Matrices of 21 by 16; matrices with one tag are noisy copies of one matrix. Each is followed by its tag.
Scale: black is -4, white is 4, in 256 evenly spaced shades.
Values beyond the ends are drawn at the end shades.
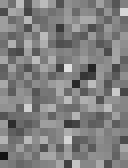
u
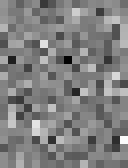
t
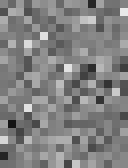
u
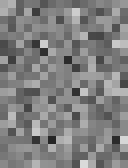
t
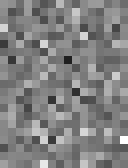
t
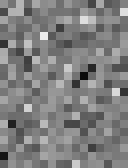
u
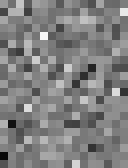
u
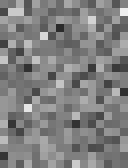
u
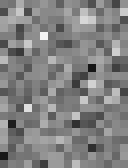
u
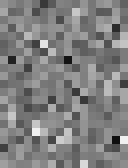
t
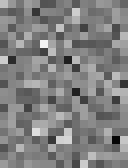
t
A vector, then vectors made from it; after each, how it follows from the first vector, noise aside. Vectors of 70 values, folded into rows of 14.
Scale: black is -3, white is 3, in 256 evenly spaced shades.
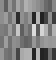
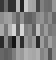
reversed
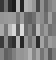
reversed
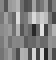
sign-scrambled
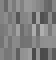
shrunk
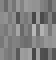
shrunk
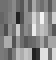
sign-scrambled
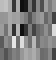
wrapped around
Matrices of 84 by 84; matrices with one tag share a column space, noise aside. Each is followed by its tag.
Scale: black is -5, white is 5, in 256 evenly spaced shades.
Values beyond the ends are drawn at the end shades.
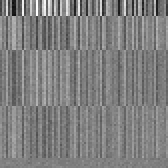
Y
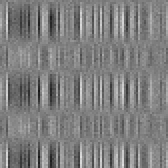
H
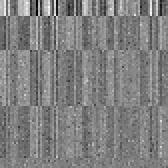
Y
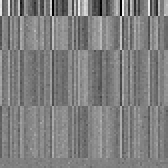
Y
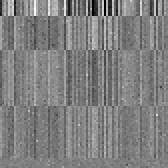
Y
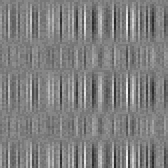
H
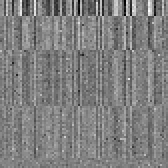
Y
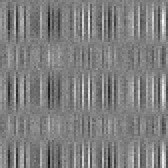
H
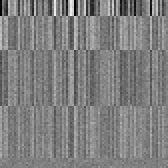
Y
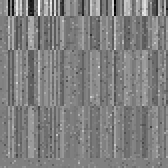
Y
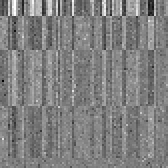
Y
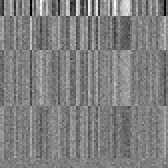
Y
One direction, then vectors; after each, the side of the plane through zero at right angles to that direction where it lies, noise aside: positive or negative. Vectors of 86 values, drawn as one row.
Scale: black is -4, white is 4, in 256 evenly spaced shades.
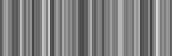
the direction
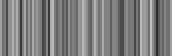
negative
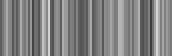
positive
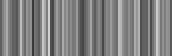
positive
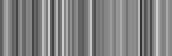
positive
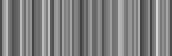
positive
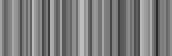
negative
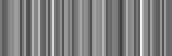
negative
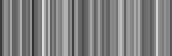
positive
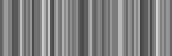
positive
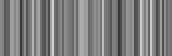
negative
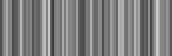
positive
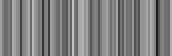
negative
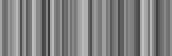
negative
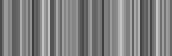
positive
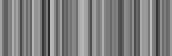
negative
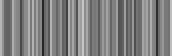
negative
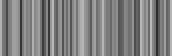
negative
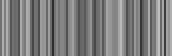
positive
